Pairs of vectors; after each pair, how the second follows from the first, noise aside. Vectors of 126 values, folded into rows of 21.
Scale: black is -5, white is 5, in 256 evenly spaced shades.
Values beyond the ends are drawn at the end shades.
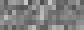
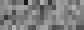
negated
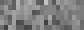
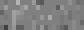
partly zeroed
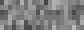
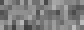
copied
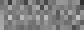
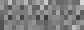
negated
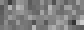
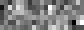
scaled up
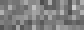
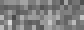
reversed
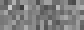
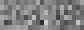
wrapped around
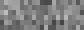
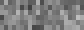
reversed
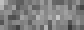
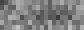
negated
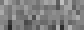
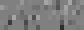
partly zeroed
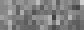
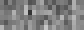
reversed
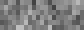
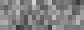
negated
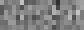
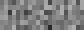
wrapped around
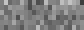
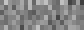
sign-scrambled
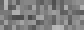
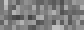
copied
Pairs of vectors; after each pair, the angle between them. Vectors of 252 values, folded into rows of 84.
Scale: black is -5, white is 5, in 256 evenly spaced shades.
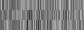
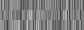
nearly opposite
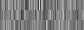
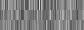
nearly parallel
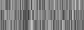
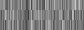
nearly parallel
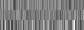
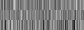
nearly opposite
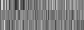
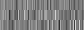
orthogonal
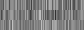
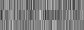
nearly parallel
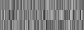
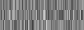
nearly opposite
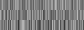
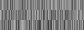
nearly parallel
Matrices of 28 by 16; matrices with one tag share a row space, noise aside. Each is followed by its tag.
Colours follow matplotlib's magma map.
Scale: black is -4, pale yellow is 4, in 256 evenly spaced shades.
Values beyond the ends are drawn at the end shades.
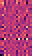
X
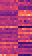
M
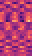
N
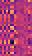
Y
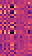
Y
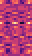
N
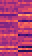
M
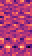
N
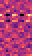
N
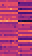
M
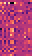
Y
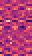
N
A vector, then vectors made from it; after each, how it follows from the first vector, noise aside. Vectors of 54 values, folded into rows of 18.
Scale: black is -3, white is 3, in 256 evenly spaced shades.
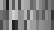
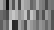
copied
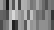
copied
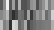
negated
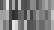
negated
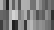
copied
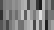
reversed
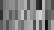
reversed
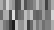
sign-scrambled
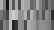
copied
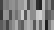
reversed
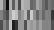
copied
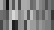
copied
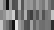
sign-scrambled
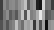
reversed
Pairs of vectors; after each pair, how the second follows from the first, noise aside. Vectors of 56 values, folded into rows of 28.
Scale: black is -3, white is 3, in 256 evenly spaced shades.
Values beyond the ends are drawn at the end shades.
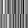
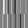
partly zeroed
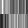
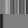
partly zeroed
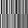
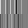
partly zeroed
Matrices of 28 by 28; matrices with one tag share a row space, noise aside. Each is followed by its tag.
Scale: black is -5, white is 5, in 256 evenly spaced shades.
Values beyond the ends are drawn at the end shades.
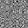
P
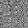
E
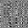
E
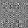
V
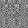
V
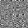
P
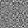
P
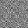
V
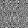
V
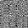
E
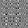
V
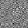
P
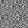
P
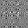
V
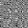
E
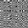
E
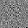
V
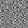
P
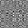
P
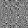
V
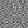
P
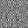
V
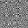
V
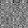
P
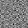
P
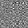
P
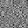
P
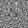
E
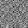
P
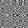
P
